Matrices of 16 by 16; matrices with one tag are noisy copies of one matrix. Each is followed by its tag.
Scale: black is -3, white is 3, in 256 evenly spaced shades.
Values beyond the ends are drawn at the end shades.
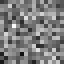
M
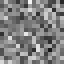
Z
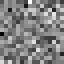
Z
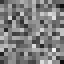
M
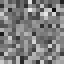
Z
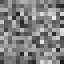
M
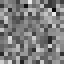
Z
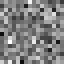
Z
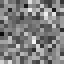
Z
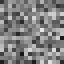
M
